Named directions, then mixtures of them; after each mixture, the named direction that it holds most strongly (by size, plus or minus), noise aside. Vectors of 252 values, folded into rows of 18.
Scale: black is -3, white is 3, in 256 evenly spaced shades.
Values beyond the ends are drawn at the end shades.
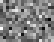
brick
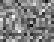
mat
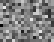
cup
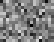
mat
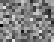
cup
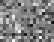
mat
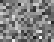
cup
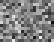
cup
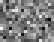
brick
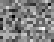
mat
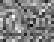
mat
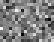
brick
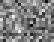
mat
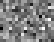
brick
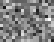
cup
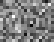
mat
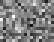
mat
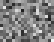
cup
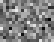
brick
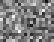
mat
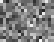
mat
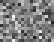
cup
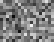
mat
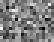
brick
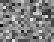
cup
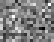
mat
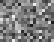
mat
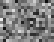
mat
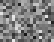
cup
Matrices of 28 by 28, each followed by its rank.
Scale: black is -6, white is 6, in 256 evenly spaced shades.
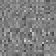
five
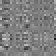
three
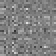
five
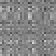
three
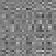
three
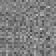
five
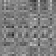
three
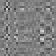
three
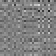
three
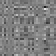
three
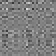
three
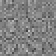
five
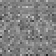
five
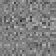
five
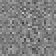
five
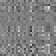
three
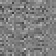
five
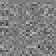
five
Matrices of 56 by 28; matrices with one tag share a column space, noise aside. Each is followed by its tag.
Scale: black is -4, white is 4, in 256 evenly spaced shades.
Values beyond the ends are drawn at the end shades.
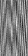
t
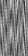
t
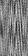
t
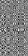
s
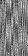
t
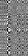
s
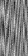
t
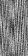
t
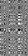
s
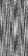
t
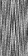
t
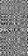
s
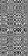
s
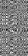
s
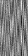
t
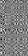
s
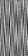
t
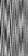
t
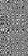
s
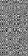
s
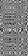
s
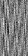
t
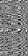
s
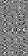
s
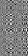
s
